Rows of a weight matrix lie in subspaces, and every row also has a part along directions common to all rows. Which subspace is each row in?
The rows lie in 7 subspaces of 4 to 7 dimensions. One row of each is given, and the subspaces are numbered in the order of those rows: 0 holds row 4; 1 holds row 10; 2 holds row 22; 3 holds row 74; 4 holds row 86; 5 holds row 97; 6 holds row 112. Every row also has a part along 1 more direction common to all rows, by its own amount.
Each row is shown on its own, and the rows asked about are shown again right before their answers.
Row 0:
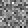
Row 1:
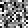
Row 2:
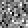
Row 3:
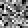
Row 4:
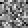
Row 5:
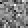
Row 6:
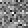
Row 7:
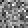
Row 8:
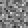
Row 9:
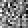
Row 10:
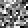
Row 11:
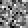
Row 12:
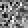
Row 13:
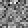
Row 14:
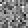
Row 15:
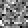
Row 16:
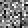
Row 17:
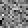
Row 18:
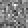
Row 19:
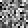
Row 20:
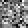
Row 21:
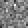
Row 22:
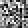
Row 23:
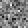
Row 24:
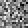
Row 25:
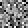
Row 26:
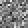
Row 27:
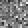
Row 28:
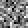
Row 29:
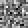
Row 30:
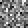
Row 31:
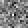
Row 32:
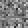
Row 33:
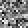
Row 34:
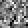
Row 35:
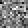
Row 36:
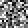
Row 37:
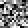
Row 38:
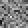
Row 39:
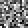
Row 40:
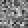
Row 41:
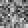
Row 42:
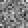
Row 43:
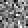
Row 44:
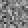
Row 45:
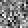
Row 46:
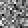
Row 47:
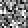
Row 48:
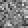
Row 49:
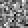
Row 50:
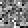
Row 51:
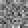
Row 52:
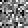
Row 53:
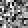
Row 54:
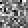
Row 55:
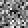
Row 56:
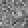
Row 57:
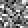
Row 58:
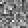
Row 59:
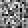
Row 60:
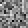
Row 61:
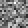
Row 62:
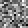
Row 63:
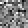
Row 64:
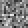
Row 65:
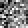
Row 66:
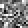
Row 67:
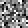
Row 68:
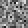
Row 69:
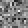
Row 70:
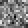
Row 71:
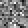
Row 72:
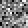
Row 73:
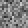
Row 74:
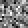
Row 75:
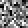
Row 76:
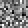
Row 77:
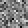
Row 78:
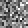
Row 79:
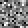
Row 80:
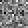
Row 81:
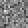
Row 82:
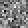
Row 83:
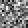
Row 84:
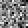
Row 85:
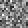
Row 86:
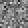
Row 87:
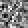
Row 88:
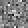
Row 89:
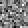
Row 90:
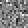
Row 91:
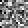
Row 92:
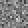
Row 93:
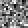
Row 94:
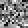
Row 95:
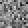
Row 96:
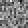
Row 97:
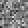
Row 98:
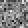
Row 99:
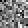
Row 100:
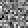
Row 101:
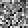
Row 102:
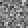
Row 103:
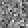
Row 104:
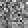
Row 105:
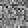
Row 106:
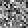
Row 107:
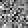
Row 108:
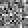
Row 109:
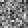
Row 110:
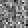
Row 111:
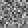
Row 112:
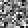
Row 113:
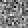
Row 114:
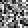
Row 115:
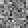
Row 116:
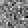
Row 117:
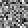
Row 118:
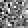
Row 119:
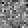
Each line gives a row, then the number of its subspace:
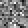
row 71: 4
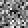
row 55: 5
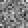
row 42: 0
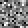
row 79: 6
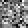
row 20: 3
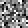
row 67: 4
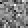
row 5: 5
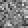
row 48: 2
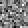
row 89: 6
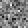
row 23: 6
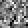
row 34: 1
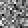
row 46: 1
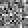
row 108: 2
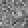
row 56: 3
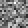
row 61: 4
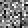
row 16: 2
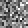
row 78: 0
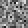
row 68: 4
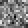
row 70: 1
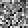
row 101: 4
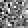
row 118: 2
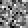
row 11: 3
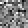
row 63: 4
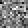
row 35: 1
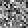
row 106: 6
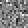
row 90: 4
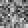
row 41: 1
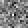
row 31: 2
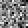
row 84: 0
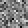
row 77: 4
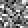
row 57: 1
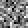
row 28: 1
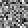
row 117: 4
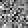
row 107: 6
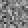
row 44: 3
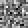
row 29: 3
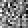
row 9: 2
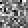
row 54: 5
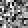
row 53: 6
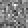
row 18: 5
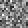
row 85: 6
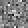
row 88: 5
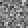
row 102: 6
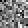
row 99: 5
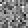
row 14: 0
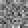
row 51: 3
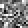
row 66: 1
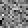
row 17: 1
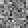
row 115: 2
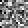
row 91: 5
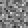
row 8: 6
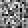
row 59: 2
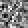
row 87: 3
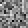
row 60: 0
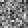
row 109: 0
